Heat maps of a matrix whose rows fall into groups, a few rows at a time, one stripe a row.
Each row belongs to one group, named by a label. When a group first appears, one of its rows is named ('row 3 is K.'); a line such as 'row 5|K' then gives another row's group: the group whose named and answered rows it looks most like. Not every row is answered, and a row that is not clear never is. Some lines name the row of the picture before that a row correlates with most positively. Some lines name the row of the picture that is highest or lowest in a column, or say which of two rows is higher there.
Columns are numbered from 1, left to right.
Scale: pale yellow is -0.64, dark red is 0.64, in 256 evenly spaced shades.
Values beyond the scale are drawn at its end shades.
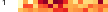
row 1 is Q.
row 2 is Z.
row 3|Q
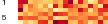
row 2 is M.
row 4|Q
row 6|Q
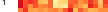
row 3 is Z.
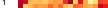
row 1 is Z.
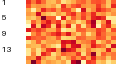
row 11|Q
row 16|Z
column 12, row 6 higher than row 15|No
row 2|M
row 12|M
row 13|Q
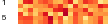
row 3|Q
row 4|M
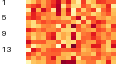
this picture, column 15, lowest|3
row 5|Z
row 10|M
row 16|Q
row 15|M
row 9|M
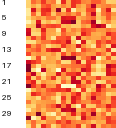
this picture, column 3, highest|29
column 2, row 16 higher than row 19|No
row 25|M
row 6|Q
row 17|Z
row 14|M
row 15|Q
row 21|Z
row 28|Q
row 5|Q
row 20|M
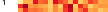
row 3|Z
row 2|Z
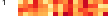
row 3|Z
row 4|M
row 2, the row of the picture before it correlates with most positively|3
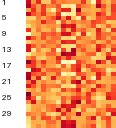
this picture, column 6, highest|20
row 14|Q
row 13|M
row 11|Q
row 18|Z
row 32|Q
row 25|Z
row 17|Z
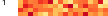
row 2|Z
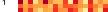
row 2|M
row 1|M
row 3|M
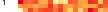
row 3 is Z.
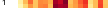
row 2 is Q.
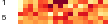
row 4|Z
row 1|Q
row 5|Q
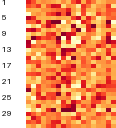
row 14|Q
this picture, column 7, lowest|15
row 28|Q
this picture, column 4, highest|25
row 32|Q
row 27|Q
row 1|Z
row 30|Z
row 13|Q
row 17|Q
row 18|Q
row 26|M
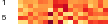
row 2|Q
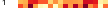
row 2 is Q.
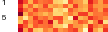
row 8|M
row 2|M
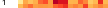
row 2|Q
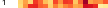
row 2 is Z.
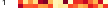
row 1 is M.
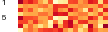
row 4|Q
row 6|Z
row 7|M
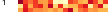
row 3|Z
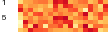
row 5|Q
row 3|M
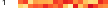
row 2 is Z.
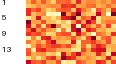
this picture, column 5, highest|10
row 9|M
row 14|M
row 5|Q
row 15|Q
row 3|M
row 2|Q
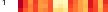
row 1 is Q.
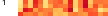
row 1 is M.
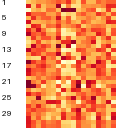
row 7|Z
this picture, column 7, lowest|21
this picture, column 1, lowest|3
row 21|Z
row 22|Z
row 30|M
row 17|Z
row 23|M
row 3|Q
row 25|Q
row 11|Q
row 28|Z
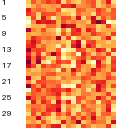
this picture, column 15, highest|6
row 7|Q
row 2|Q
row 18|M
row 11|Z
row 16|M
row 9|M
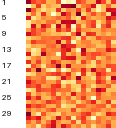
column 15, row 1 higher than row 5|Yes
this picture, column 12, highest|13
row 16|M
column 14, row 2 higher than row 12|Yes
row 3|Z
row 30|M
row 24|M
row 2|Q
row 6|Q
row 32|Q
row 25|M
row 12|Q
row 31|M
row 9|Z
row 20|M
